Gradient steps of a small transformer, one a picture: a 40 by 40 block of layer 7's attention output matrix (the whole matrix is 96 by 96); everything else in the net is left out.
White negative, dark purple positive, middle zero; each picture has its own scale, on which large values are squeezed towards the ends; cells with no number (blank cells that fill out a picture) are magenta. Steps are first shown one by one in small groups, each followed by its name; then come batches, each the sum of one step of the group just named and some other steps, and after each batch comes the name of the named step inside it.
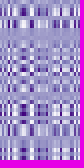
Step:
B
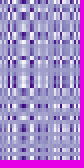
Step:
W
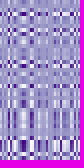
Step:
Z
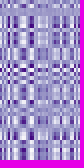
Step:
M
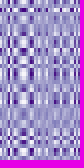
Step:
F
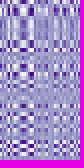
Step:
W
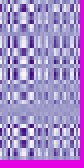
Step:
F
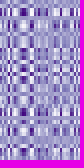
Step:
B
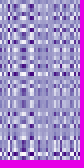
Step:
Z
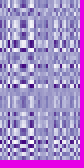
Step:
Z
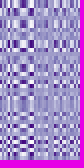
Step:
Z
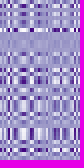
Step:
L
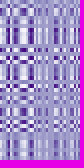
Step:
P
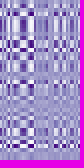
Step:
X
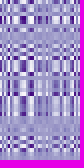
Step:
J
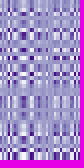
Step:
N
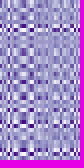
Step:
L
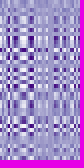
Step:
P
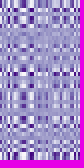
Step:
N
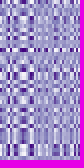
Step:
P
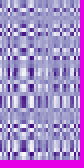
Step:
N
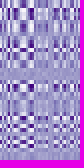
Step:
X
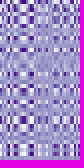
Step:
P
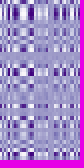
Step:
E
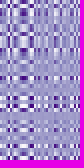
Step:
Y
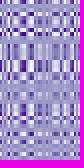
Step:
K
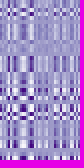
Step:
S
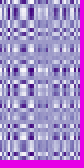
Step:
E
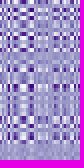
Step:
Y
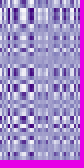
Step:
E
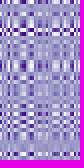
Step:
K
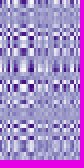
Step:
Y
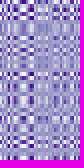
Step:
Y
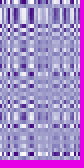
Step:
E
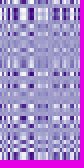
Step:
E
